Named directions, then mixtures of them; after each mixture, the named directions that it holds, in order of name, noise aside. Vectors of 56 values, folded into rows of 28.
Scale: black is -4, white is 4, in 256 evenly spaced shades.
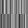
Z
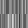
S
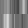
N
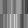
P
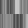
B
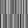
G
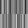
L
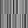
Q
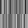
L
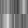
N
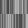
B, S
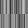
L, N, Z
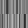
G, Q, S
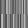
G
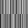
G, Q, Z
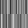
G, L, Z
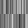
B, S, Z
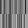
L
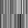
B, G, Z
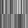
B, G, Z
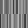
Q, S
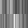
B, P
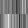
N, S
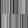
G, N, Q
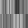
B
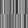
L, Q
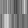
N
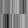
N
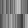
B, P, Z
